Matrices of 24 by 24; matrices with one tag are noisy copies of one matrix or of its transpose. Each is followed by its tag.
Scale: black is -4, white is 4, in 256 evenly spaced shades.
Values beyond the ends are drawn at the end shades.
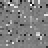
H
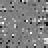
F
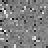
H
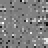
F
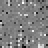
F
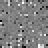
F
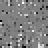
F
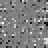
F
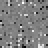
F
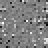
F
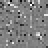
H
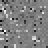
H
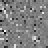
H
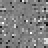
F
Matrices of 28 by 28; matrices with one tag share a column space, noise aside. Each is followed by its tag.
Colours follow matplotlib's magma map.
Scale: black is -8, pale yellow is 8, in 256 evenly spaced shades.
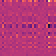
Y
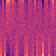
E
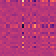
Y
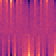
E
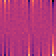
E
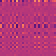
Y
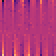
E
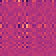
Y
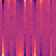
E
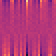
E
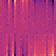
E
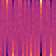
E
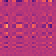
Y
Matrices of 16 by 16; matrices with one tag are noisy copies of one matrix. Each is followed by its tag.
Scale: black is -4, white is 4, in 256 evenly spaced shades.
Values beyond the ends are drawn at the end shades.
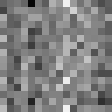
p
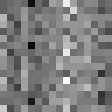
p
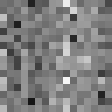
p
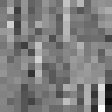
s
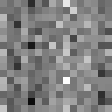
p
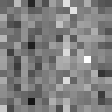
p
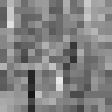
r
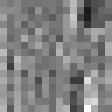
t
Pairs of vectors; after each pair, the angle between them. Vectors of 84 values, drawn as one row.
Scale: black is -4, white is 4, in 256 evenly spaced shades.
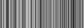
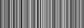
orthogonal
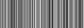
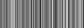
nearly opposite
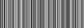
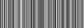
nearly parallel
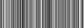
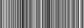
nearly parallel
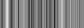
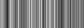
nearly opposite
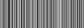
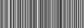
nearly opposite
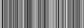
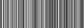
nearly opposite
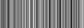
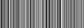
partly aligned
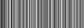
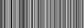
partly aligned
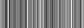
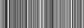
nearly parallel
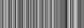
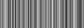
partly aligned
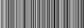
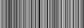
partly aligned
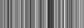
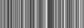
nearly parallel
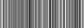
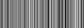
nearly opposite
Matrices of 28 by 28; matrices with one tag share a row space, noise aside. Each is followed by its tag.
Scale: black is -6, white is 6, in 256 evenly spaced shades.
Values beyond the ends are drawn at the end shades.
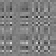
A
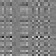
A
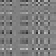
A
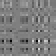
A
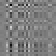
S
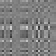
A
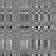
A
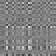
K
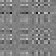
A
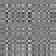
K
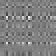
K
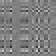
A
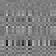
K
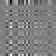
S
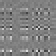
A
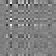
S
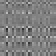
K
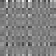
K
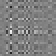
S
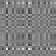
K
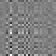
S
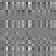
K
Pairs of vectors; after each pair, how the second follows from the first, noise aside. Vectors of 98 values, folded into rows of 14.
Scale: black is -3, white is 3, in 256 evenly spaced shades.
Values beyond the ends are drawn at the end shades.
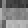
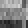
reversed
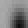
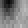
reversed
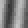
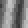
reversed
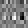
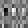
reversed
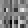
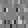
partly zeroed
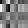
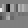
partly zeroed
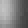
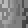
partly zeroed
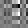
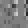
partly zeroed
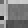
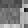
reversed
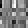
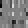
partly zeroed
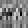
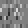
partly zeroed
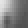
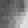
reversed
